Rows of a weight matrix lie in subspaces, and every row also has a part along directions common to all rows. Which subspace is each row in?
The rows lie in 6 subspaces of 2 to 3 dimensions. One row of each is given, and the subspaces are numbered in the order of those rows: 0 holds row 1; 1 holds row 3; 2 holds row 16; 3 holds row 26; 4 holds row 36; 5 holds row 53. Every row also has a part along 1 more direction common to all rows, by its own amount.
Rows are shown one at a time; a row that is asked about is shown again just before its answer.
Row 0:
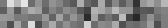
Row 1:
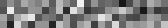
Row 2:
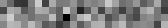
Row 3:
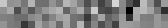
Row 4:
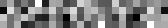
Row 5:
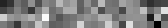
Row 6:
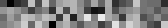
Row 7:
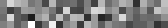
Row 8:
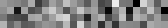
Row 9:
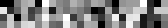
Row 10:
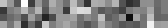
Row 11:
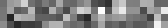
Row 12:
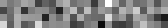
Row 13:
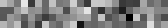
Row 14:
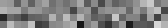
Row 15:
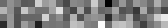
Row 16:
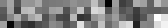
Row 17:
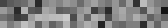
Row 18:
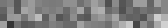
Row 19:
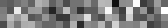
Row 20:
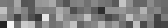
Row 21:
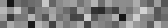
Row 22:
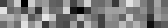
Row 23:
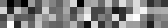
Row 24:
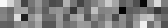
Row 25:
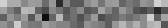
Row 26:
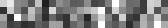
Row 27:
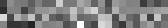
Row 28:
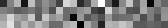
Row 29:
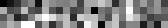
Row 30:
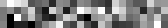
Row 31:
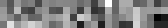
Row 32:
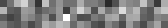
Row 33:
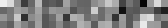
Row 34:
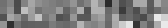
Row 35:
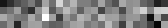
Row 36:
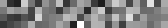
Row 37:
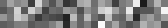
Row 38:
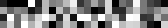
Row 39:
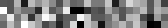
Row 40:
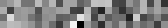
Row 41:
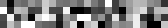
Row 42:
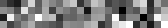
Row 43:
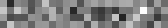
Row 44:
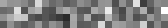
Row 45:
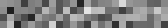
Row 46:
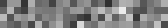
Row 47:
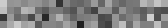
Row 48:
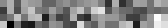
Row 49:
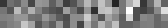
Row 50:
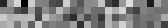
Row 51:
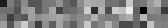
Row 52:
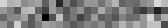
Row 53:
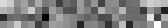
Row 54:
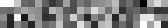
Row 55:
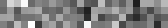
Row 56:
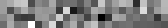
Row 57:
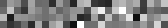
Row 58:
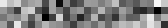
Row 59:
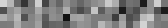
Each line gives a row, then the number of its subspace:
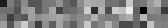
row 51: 1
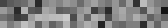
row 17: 1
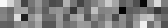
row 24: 3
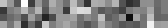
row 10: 4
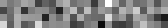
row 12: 2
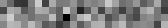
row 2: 3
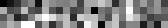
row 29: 1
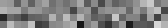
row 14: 5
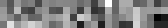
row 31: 2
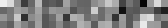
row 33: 3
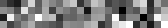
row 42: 2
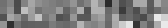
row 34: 2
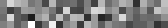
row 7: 0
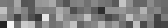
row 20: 2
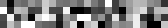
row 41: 4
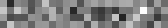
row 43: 0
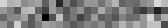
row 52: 5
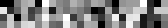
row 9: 3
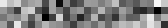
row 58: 5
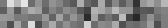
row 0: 0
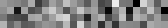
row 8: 1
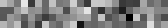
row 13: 4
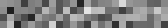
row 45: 0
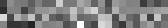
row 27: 5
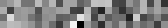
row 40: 4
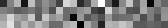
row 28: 4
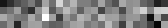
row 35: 5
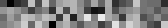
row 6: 0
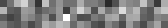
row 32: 3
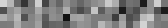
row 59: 3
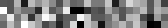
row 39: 4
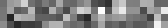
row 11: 3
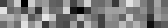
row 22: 4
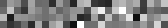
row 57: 4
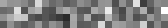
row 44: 1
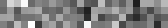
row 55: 0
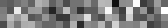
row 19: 1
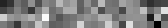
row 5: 5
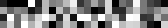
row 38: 0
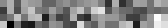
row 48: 2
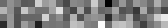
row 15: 2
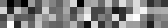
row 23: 0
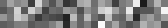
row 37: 1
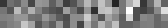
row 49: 1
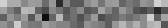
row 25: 5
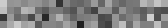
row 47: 5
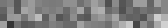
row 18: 2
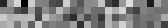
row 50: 4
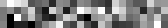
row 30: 3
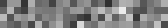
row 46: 4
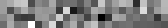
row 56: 0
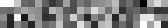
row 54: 3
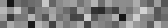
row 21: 0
